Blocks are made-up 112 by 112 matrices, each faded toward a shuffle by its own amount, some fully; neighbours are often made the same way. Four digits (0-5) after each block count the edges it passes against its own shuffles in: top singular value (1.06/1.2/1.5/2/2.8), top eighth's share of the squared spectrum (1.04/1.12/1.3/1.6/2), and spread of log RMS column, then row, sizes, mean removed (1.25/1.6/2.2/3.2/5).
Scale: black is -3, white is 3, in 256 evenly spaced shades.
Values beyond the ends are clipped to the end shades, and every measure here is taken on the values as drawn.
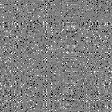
4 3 3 2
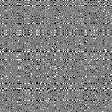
5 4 3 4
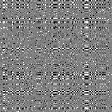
5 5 3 4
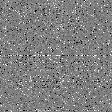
4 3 1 2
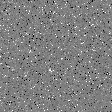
0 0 0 0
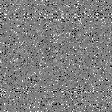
4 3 1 2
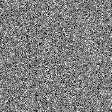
0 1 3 0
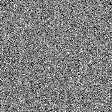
0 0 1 0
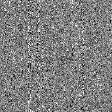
1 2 3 0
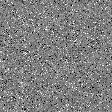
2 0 0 0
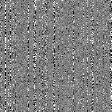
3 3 4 0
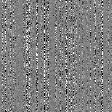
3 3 5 0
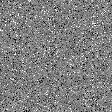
0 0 1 0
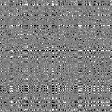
5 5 3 4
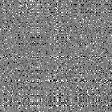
5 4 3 3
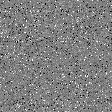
3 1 0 1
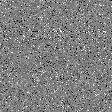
3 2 0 1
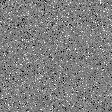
2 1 0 0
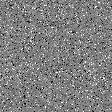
2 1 0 0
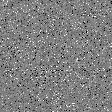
2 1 0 0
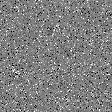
2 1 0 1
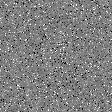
0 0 0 0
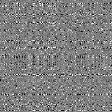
5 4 3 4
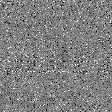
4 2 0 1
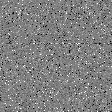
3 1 0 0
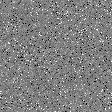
0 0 0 0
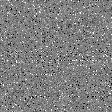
3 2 0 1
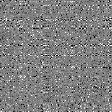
5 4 2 3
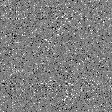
3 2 0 1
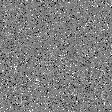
2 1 0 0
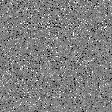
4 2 0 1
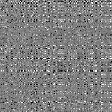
5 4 3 4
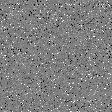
1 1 0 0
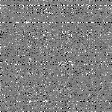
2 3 2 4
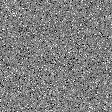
0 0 0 0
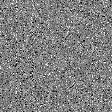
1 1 2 0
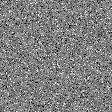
0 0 0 0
